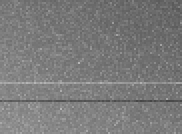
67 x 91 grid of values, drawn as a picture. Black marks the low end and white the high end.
Odd lines: rows 42 and 51. Slope: up to the bottom left. Ninth with the lowest average: top right. Average level on the scale: 50%. Stripes: none.
